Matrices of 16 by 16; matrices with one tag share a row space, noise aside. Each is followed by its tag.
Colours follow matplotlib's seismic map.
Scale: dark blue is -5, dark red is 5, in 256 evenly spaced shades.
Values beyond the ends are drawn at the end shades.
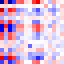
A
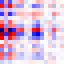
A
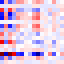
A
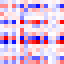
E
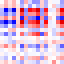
E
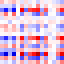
E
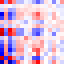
A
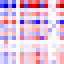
E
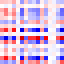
E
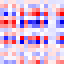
E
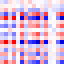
E
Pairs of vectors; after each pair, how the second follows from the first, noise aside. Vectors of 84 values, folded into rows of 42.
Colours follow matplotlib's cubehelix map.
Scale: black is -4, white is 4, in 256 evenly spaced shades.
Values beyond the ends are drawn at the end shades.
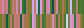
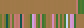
partly zeroed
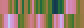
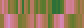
shrunk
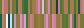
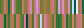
reversed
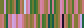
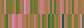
shrunk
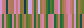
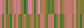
shrunk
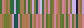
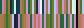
scaled up
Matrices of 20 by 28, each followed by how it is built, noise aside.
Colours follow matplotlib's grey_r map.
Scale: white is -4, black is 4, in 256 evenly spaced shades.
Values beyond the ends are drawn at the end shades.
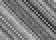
Toeplitz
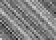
Toeplitz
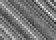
Toeplitz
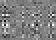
low rank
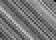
Toeplitz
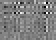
low rank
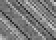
Toeplitz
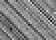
Toeplitz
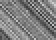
Toeplitz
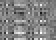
low rank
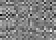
low rank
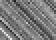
Toeplitz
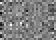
low rank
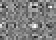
low rank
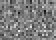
low rank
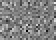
low rank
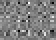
low rank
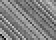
Toeplitz
